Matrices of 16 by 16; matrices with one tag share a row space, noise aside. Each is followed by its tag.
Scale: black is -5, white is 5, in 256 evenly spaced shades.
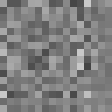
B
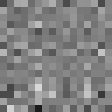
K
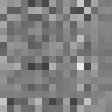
B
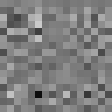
K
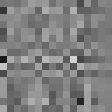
B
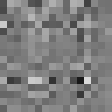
B
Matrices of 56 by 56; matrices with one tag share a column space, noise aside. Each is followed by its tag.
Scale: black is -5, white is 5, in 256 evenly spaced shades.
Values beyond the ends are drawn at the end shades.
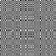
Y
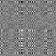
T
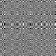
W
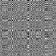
Y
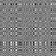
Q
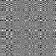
Y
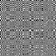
Y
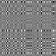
T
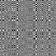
Y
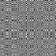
Y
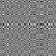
W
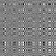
Q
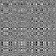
Q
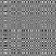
T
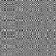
Y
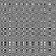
Q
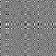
W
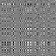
Q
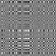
T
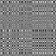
T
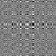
W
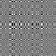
W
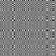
Y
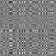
T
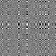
W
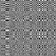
Y
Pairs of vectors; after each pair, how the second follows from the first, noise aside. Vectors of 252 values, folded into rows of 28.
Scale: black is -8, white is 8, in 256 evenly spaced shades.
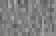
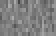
copied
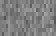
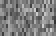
scaled up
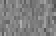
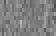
copied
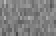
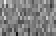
scaled up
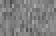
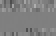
partly zeroed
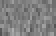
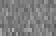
sign-scrambled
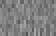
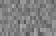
sign-scrambled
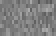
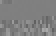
partly zeroed
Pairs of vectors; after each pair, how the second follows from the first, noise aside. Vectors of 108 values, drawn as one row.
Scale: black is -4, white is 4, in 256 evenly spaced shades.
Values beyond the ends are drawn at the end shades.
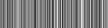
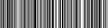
scaled up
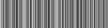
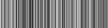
sign-scrambled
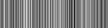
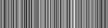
sign-scrambled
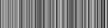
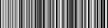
scaled up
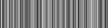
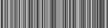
sign-scrambled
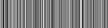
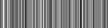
sign-scrambled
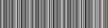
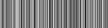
sign-scrambled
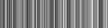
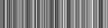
copied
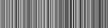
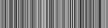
sign-scrambled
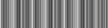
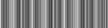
copied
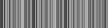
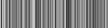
sign-scrambled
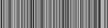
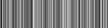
sign-scrambled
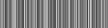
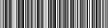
scaled up
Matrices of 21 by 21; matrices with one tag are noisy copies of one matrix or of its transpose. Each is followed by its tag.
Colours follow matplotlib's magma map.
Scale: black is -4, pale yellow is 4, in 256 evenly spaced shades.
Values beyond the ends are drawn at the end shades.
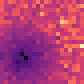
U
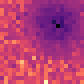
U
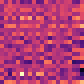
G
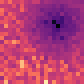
U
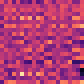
G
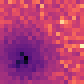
U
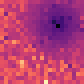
U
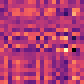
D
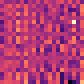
G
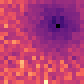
U
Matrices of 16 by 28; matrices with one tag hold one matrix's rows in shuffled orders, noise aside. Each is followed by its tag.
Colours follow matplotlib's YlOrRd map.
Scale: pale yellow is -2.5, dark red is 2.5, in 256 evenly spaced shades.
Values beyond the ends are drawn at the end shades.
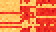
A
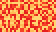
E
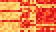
A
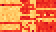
A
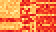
A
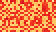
E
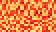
E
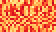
E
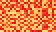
E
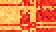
A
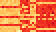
A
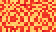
E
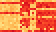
A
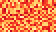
E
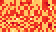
E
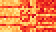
A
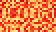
E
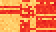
A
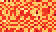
E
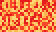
E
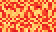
E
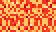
E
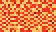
E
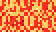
E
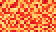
E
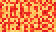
E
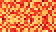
E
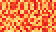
E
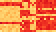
A
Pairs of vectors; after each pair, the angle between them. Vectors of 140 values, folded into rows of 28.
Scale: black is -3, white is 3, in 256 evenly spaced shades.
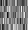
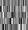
orthogonal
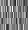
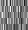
partly aligned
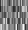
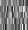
orthogonal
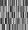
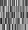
nearly parallel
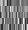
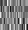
nearly opposite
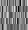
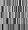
partly aligned
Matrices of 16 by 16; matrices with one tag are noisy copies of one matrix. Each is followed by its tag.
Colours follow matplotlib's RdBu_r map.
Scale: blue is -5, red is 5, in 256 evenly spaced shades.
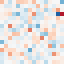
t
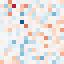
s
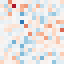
s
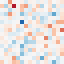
s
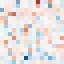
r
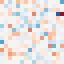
t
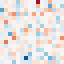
r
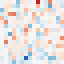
r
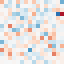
t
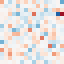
t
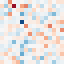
s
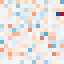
t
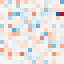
t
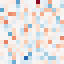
r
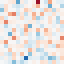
r
